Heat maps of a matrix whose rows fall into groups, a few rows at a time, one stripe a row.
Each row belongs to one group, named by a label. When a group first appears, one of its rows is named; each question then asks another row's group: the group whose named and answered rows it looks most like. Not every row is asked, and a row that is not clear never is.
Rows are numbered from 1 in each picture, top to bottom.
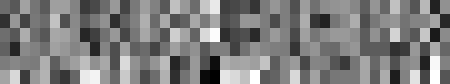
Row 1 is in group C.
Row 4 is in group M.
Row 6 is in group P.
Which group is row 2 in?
M
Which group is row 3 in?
C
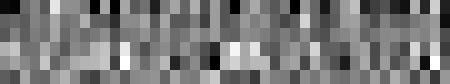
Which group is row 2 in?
M
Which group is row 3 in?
M
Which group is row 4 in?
P
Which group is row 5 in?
P
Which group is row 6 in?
C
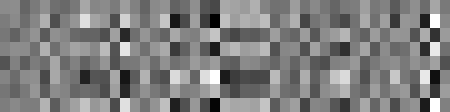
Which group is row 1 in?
P
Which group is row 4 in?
P
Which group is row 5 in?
M
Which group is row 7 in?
C
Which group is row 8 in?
P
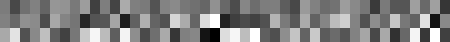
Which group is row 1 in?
M
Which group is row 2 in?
C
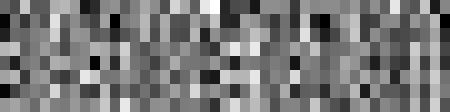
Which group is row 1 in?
C
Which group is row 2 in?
M
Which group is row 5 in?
M
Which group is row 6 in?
P
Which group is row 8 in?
P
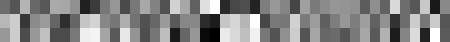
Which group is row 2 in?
P
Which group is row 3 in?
P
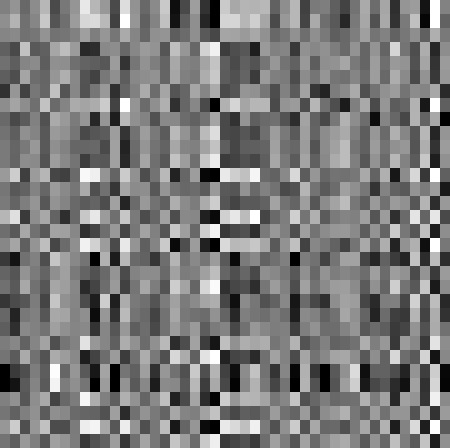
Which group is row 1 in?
P
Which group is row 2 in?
P
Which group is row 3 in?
P
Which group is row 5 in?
C
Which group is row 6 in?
C
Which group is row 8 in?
P
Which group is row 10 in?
C
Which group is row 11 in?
C
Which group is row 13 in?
P
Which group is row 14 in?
M
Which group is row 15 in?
C
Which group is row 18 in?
P
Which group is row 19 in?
M
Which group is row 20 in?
C
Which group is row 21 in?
C
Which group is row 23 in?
M
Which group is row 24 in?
M
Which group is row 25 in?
P
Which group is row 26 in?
C
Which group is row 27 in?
M
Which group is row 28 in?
M
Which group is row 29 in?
P
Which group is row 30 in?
C
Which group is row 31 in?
P
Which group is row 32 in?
C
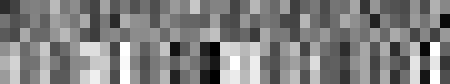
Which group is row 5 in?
P
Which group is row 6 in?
P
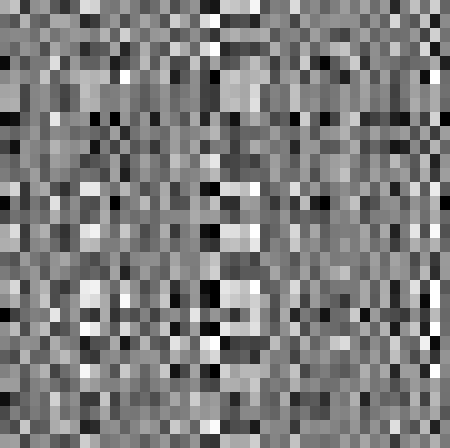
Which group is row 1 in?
P
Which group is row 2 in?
C
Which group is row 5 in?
M
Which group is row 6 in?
P
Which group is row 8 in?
P
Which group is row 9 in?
M
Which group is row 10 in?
C
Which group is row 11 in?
M
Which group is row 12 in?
C
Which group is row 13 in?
C
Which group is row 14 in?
P
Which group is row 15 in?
M
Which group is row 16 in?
M
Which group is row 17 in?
P
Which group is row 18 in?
P
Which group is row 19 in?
C
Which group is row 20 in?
C
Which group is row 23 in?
M
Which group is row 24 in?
P
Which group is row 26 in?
C
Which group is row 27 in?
P
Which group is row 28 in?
P
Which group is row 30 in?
M
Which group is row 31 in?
C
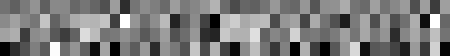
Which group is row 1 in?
C
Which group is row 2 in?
P
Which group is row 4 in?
M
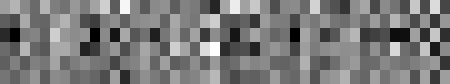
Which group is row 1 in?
P
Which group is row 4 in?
C
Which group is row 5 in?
M
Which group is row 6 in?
C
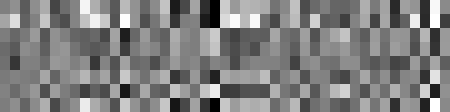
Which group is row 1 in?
P
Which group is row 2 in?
P
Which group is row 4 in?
C
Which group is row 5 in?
M
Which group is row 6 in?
P
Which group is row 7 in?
C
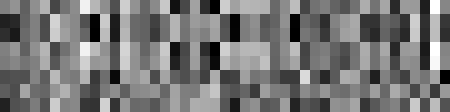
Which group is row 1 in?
P
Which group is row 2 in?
M
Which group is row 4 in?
P
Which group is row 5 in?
P
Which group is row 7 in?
C
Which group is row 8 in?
M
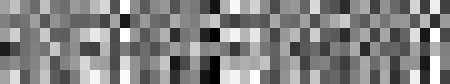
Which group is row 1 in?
P
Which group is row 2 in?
C
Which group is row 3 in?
P
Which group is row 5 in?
P
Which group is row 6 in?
P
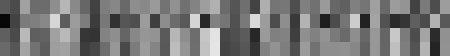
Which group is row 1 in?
C
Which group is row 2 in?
M
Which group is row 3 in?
C
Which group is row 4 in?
C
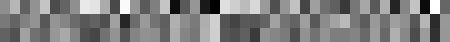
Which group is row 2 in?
C
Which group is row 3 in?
C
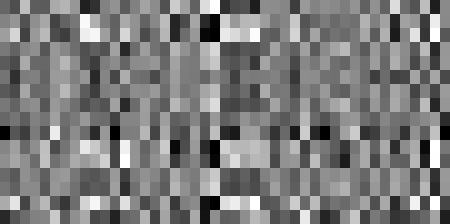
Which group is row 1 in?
C
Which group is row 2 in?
P
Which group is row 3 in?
P
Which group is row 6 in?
M
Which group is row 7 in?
C
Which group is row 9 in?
M
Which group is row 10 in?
M
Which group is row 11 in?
P
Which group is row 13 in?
C
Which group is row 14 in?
C
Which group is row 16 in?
M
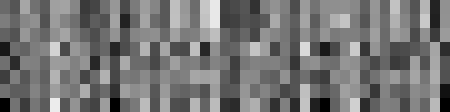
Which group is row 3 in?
C
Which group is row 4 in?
M
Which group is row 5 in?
M
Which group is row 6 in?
M
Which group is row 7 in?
M
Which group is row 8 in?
M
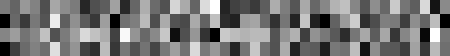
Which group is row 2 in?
M
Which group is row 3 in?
P
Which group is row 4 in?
M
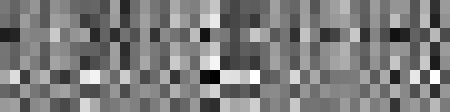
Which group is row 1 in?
C
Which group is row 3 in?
M
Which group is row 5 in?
C
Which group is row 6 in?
P
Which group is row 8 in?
P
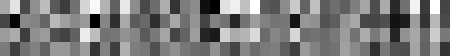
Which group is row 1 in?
P
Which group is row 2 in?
M
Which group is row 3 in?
P
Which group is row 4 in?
M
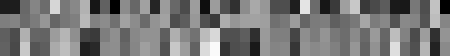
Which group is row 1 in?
M
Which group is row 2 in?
P
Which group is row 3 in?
C
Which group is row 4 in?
C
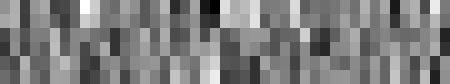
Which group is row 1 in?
P
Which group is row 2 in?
P
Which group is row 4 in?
M
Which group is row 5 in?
C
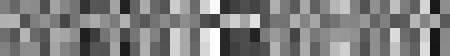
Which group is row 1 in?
C
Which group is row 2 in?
P
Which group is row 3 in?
C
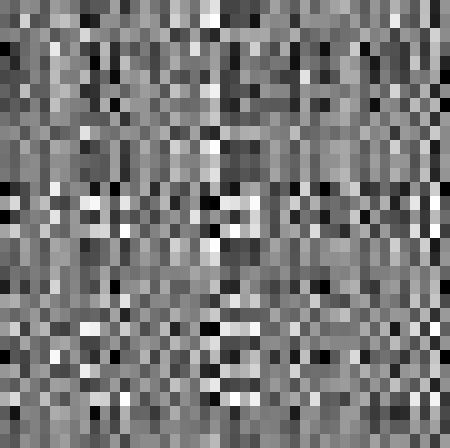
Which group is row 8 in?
M
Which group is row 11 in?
C
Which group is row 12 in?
C
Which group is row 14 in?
M
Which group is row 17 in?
P
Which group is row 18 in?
C
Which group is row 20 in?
M
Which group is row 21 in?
M
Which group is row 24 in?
P
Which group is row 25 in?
C
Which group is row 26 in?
M
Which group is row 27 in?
P
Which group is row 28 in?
C
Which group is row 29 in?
P
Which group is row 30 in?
M
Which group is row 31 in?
M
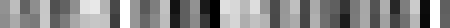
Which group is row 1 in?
P
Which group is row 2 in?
P
